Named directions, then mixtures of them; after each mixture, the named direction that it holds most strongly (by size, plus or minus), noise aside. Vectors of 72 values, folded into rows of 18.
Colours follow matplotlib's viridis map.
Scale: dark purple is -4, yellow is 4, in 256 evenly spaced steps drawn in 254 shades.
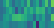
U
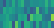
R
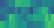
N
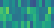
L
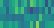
U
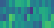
N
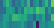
U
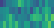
N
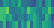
L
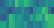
N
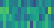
L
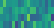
R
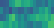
N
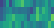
N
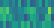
L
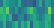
L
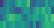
N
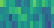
N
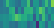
U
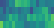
N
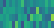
R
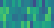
L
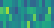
L
